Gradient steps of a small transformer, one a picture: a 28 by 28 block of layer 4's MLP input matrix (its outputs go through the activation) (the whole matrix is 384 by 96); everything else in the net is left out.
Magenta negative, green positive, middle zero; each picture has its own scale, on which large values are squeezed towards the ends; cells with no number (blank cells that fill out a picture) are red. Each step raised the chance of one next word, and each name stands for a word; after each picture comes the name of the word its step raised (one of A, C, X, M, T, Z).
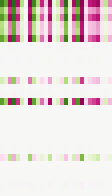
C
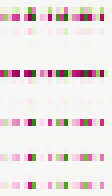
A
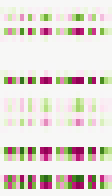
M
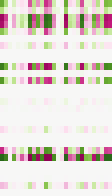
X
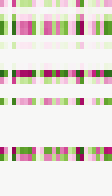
A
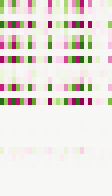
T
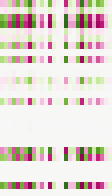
A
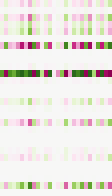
X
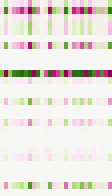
X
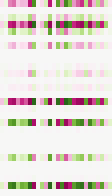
T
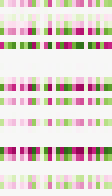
M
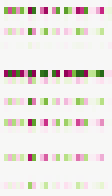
X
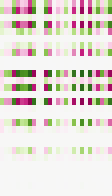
T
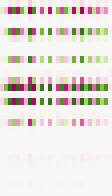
X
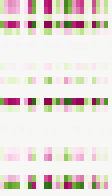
T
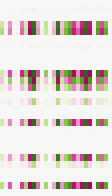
A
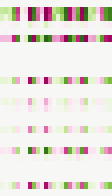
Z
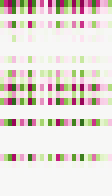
C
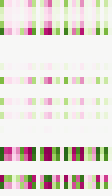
M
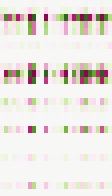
Z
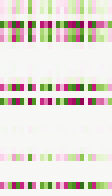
T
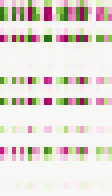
Z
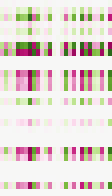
M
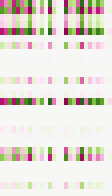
X
